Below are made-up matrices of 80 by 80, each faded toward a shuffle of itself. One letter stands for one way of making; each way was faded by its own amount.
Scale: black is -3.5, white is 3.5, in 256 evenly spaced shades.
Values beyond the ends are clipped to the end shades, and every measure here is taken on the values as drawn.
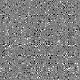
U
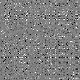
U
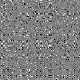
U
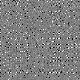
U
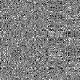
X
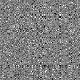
X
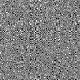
X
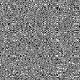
X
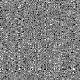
X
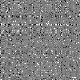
U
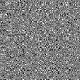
X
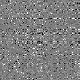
U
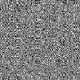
X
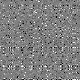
U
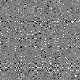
U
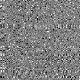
X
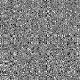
X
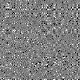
U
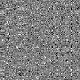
X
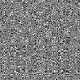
X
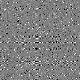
U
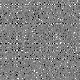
U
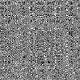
X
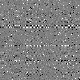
U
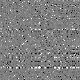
U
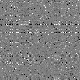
U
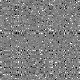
U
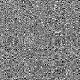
X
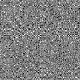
X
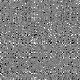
U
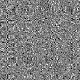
X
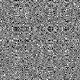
X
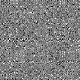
X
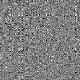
X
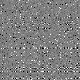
U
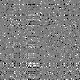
U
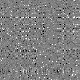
U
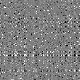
U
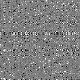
U
